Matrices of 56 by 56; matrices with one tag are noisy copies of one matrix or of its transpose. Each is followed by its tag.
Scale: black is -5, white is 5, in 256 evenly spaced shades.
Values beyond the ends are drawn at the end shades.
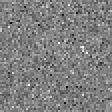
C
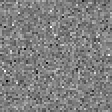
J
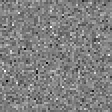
J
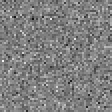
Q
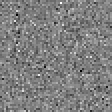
Q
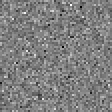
J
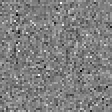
Q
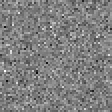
J
